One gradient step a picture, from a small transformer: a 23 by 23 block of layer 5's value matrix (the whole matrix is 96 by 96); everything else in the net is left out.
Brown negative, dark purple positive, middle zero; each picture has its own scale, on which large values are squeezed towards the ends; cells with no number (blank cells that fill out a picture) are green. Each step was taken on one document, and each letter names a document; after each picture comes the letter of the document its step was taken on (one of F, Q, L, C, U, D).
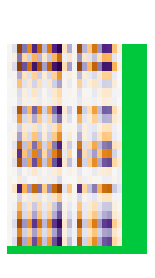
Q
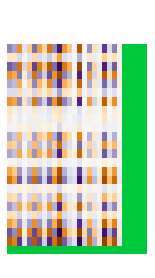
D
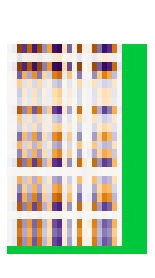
Q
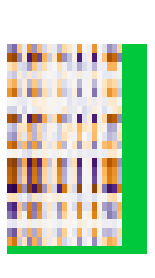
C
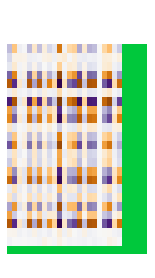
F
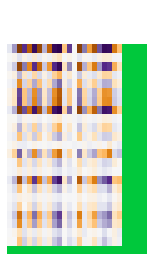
Q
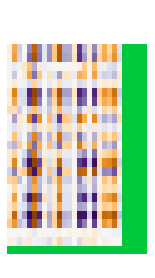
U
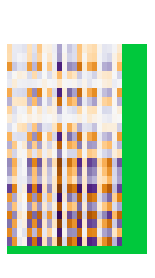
F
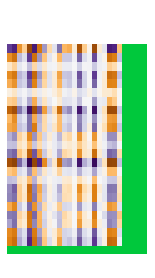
C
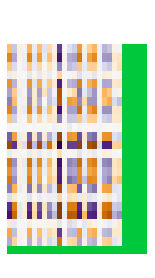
F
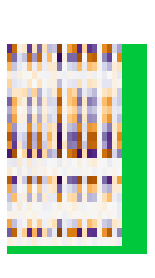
F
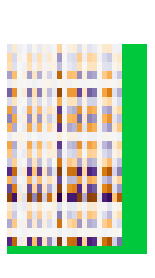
F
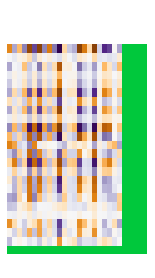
C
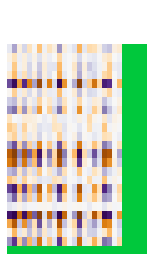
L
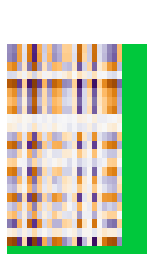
C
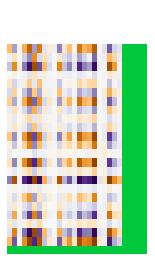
U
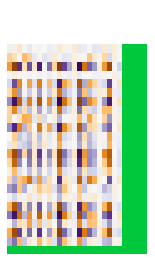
L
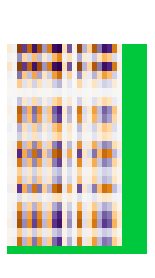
Q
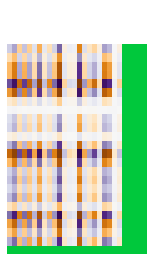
L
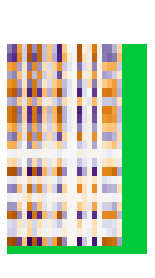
C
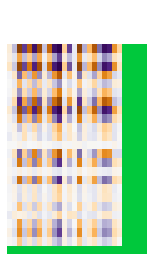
Q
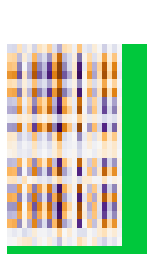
D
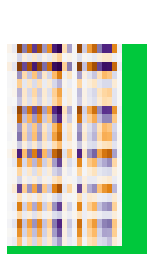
Q
